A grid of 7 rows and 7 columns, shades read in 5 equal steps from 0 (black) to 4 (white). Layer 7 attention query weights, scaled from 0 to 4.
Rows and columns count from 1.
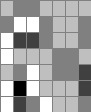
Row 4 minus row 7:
0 2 1 -1 -1 -1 1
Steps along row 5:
down up down down same down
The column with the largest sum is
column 1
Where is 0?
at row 6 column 2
